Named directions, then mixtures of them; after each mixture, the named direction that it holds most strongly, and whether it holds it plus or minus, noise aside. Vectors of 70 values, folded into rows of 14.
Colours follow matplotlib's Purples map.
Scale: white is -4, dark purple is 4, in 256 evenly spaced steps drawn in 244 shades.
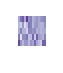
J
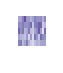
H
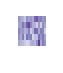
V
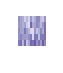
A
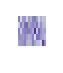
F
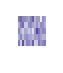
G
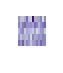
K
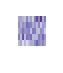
V, plus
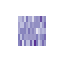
G, minus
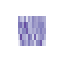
J, minus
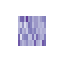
J, plus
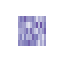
V, minus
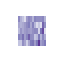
H, minus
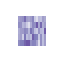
V, minus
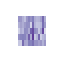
H, minus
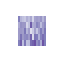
A, plus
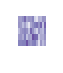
V, minus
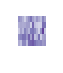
H, minus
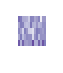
G, plus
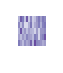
F, minus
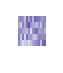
V, plus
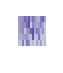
A, minus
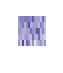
A, minus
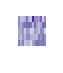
K, plus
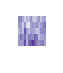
A, plus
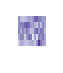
V, plus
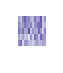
H, plus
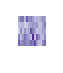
J, plus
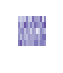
K, plus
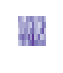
H, minus
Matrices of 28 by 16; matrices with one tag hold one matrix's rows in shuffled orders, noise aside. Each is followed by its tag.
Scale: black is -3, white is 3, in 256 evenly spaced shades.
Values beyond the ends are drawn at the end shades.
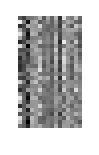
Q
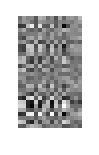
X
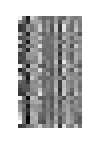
Q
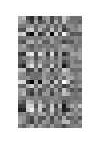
X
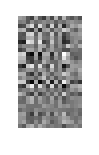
X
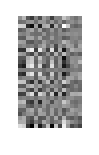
X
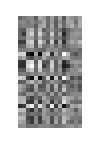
X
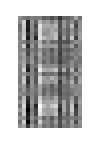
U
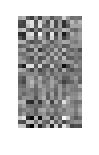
X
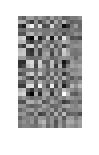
X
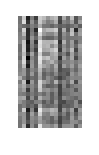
U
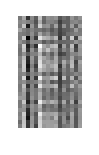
U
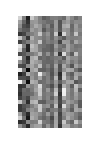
Q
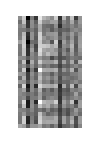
U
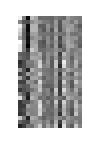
Q
